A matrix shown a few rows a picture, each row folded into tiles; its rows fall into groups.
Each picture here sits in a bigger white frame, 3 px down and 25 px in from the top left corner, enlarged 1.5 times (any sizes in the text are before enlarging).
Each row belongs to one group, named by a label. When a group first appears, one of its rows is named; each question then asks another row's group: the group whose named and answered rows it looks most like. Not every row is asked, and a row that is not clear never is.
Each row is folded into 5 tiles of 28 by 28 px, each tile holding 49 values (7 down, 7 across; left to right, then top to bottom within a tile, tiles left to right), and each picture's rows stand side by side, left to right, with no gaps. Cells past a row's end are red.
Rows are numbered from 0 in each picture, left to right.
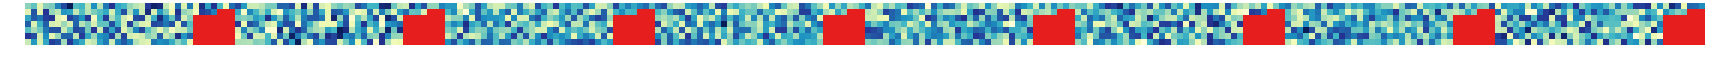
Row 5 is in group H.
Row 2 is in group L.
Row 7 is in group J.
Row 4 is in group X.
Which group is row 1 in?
X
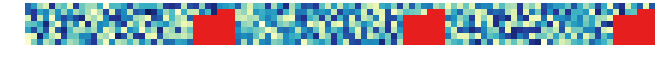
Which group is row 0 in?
L
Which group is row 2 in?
H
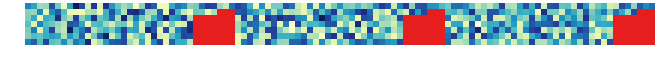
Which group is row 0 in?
X
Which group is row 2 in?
J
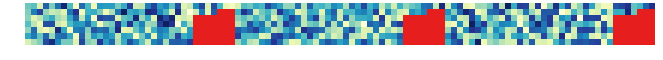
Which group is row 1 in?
H
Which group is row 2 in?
J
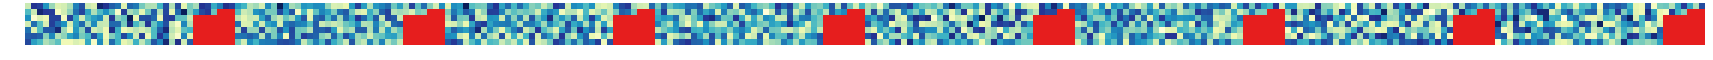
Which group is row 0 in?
J
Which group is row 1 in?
X
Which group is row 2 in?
J
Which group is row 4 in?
H
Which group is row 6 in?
L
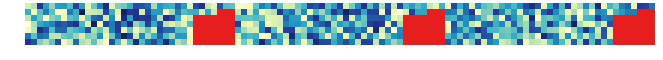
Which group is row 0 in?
J
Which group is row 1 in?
H
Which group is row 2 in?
J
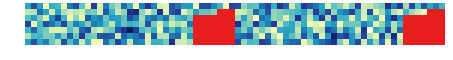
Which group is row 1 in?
X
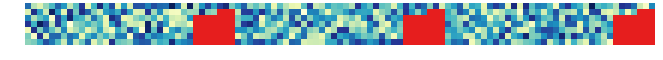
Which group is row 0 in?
L
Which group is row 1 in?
L
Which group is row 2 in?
X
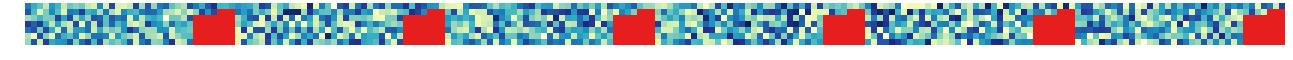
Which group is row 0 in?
L
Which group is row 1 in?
L
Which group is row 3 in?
H
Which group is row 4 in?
L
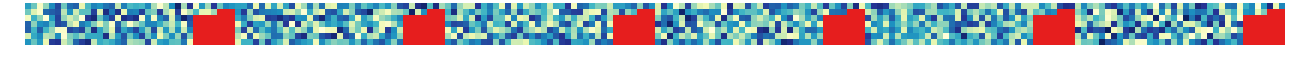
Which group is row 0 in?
X
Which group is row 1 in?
L
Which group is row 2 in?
L
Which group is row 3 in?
L
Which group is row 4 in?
J
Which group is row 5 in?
H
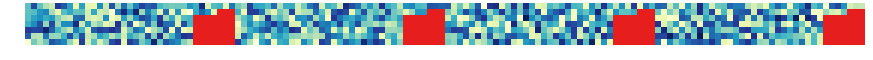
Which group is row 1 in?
J
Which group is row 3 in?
X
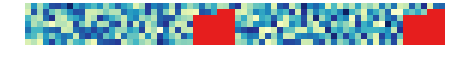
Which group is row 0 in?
H
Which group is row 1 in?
X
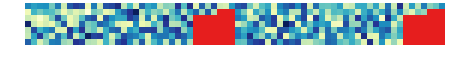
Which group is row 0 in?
X
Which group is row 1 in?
X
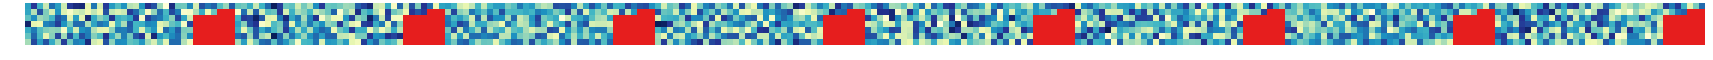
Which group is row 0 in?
X
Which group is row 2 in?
L
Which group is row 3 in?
L
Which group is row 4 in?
J
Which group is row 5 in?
J
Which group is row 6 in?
X
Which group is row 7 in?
J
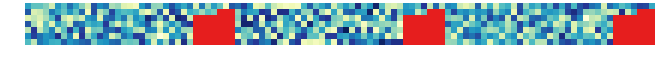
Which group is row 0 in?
X
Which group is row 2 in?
L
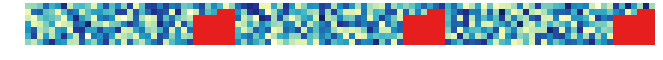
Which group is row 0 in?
H
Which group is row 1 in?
J
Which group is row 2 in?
L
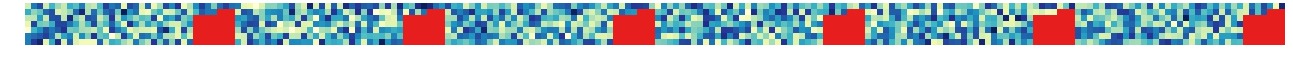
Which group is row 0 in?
J
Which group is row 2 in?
L
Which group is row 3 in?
H
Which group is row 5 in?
H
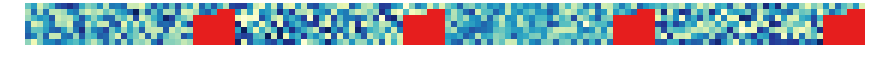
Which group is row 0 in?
H
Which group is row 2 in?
J
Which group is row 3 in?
L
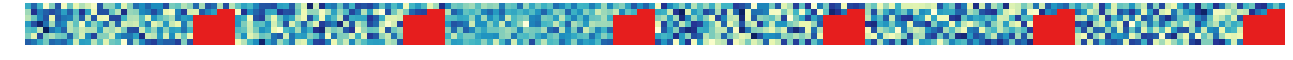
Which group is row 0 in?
L
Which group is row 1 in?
H
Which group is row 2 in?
L
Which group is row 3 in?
J
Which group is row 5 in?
L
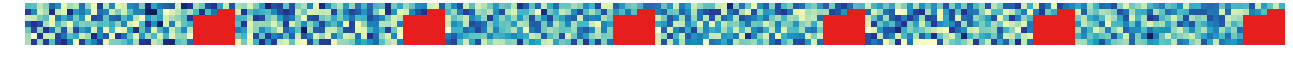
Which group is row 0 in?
L
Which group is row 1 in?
H
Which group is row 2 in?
J
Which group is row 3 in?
L
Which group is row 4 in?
J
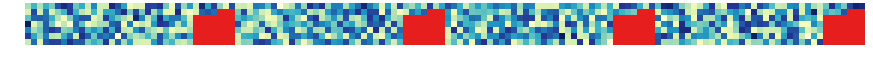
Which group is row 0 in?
H
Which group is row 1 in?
H
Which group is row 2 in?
X
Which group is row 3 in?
J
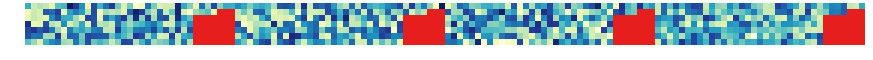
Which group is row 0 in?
X
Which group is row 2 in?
J
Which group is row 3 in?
H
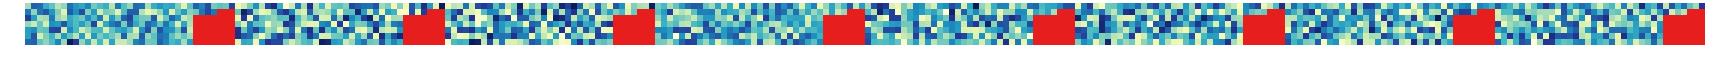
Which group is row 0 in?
J
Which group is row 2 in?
H
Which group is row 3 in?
H
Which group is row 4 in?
J
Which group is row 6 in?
J
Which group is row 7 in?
X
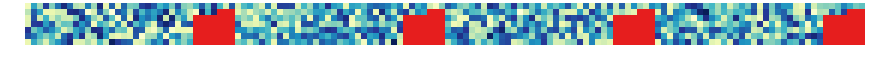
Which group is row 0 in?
H
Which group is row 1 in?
X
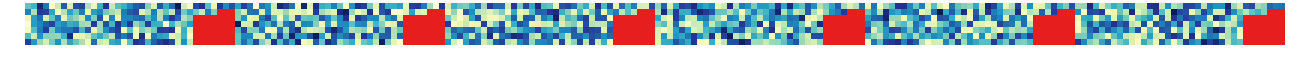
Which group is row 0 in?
J
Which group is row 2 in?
X
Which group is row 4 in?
H
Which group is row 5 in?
J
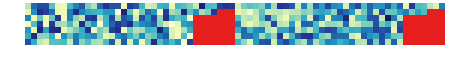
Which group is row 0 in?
J
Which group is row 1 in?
X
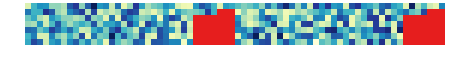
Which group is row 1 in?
X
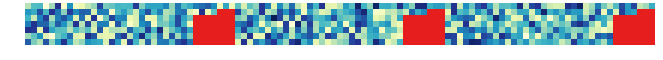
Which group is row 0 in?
L
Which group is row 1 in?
L
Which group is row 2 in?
H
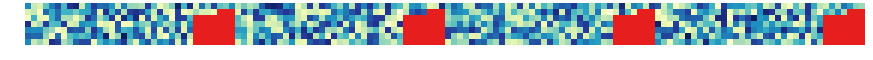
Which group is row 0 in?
X
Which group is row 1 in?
H
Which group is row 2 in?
H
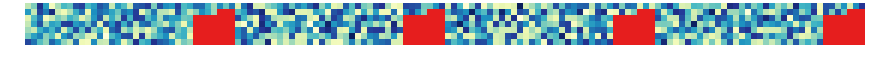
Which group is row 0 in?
J
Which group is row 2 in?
L
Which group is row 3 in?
J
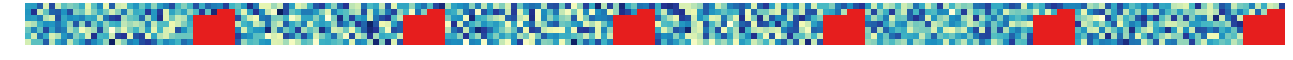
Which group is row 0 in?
L
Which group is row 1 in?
J
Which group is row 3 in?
J
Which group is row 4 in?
L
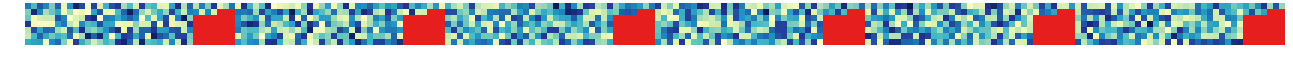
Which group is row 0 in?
X
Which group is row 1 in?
L
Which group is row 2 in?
L
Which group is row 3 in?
X
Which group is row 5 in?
L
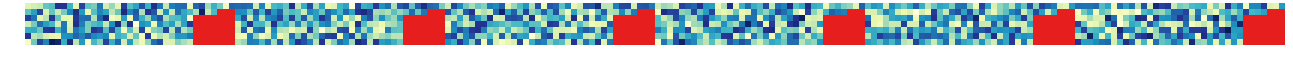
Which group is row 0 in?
H
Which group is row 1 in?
L
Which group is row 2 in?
J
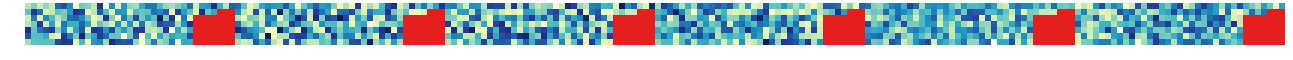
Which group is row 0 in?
H
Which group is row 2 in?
X
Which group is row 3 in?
J
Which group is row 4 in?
X
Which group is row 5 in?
H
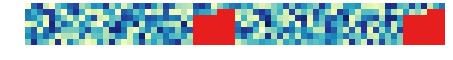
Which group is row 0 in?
J
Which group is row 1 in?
X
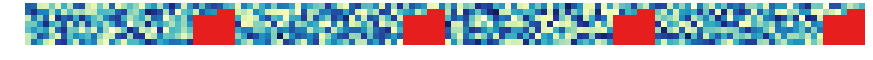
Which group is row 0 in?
L
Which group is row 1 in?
X
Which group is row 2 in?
H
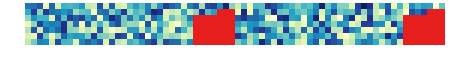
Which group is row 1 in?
H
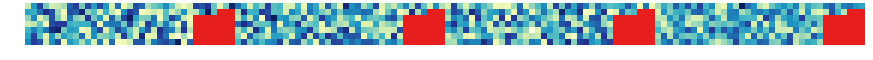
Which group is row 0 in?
J
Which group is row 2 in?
L
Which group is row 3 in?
H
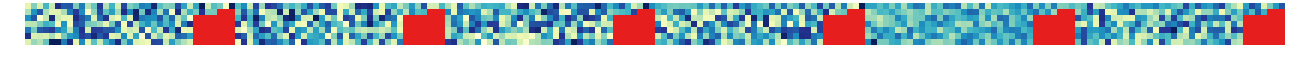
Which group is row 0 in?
H
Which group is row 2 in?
J
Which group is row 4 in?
X
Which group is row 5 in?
J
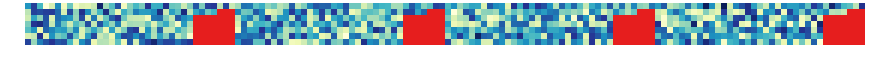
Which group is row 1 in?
J
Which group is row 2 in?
X
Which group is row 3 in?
X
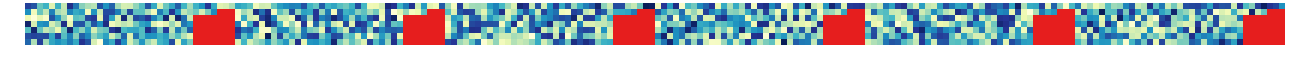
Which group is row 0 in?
X
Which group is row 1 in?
X
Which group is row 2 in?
J
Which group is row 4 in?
H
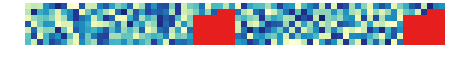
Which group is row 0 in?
H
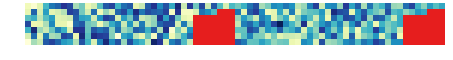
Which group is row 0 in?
H
